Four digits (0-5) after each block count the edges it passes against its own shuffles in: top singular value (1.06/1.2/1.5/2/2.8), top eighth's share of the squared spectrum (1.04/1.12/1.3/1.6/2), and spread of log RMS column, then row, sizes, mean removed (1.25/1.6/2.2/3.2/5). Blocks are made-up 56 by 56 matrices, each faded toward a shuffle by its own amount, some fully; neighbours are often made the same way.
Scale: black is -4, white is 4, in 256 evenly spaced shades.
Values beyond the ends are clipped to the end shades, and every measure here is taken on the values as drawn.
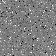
0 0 0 0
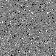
0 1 0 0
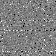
2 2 0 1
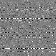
3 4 0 3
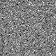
0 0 0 0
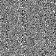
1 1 3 0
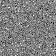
0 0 0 0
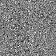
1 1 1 0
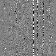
3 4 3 0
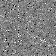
1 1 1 0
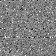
1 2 0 2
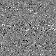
1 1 0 2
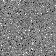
0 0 0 0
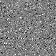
1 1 0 1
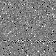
3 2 0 1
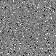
1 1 0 0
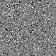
1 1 0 0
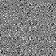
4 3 1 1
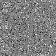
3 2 0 0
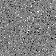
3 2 0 1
